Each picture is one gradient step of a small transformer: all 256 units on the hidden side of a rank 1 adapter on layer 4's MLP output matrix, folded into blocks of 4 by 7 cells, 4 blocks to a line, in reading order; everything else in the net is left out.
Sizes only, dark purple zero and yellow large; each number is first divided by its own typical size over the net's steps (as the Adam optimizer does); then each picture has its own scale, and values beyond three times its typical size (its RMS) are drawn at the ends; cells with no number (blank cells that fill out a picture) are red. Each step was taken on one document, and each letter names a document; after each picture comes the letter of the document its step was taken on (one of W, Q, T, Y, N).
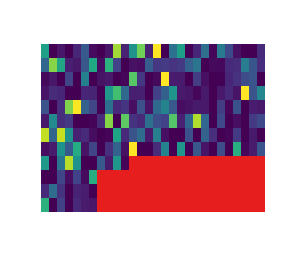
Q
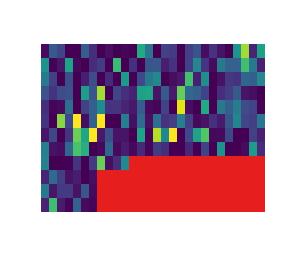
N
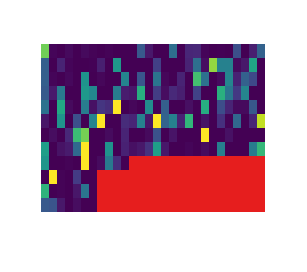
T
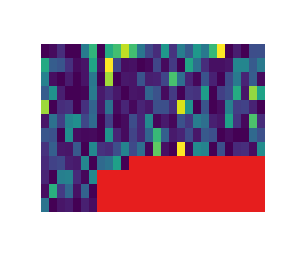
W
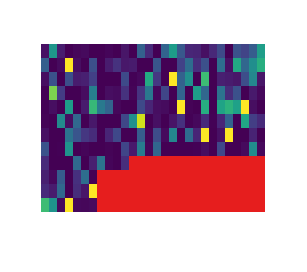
N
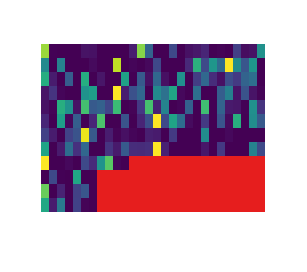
T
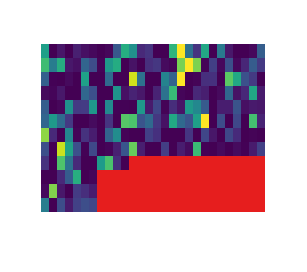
Q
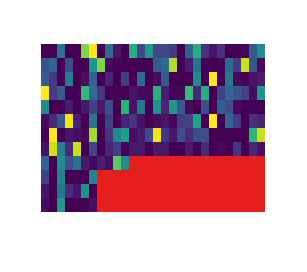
W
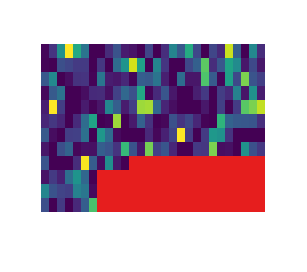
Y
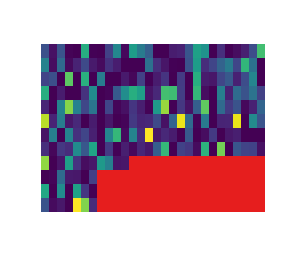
Q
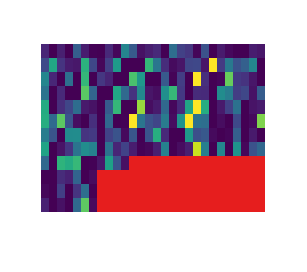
Q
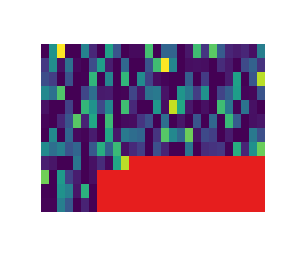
W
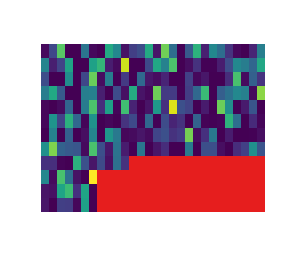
W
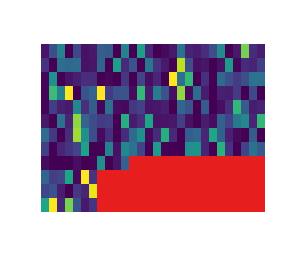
N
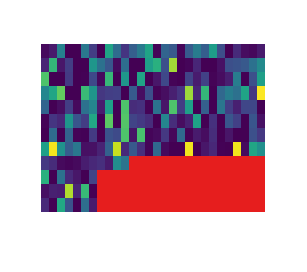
W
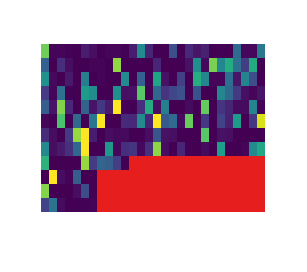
T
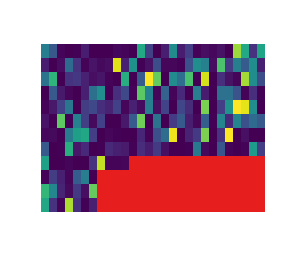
N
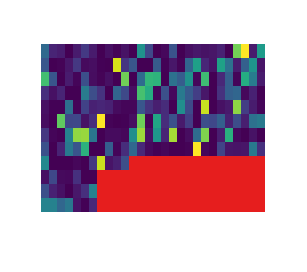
N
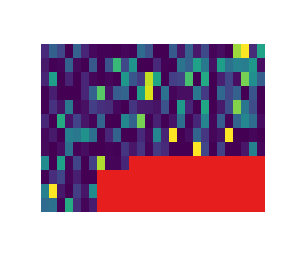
N
